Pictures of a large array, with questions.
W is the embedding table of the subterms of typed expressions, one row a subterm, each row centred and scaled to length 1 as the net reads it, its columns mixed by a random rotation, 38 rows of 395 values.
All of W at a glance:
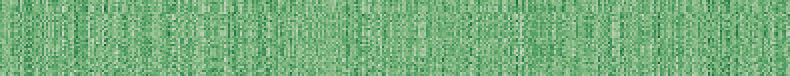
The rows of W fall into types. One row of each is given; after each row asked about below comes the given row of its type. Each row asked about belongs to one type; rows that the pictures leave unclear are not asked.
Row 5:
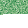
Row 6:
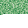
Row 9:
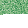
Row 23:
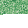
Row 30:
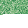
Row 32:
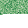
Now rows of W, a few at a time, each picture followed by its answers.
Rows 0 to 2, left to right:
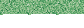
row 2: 30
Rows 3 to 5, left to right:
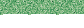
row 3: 5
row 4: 5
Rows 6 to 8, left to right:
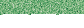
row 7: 23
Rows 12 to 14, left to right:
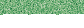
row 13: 6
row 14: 9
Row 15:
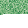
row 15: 6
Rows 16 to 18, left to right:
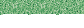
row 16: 6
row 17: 6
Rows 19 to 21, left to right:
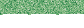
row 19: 32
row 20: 5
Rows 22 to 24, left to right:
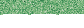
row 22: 5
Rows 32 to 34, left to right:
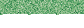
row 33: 30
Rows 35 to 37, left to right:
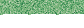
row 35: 9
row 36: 32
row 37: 32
